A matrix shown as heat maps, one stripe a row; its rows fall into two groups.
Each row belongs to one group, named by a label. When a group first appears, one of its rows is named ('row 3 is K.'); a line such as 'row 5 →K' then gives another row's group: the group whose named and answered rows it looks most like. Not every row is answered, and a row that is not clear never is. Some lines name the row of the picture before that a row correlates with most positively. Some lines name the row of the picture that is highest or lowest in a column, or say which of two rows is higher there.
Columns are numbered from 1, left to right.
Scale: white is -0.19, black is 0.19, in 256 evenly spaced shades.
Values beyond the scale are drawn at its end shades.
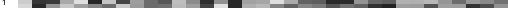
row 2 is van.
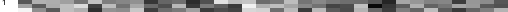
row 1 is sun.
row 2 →van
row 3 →van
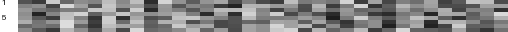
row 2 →van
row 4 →van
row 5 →van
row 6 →van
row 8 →van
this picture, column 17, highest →6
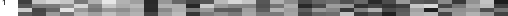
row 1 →sun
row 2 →sun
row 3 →van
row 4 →sun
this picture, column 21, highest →2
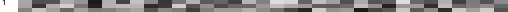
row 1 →van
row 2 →van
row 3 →sun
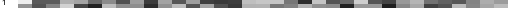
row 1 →van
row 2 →van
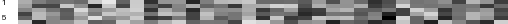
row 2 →van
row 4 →sun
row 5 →sun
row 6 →van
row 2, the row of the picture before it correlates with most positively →1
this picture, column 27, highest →5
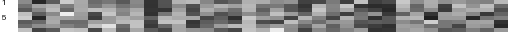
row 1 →van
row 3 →sun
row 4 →van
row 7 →sun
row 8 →van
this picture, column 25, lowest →1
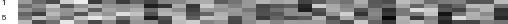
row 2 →sun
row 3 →sun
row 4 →sun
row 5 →sun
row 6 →van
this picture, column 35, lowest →1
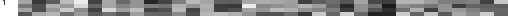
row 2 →van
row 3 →van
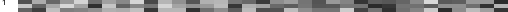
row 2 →van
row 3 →sun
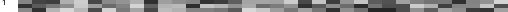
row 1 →van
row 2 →sun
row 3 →van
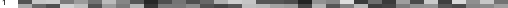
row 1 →sun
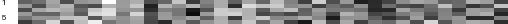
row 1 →sun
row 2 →van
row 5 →van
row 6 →sun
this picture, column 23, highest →5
